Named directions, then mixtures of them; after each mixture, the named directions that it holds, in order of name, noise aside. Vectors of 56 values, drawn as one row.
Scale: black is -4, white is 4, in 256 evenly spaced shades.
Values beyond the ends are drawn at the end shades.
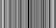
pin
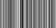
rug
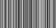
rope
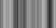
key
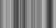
key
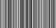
rope, rug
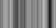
key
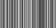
rope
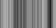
key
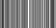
pin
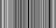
key, pin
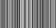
rope, rug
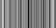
pin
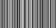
rope, rug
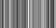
key, pin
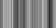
key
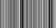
key, rug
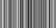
pin, rug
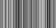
key, rope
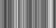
key, rope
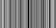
pin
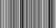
key, rug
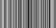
pin, rope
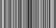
pin, rope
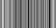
key, pin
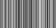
rope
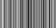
pin, rug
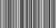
rope, rug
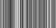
key, rug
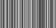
rope
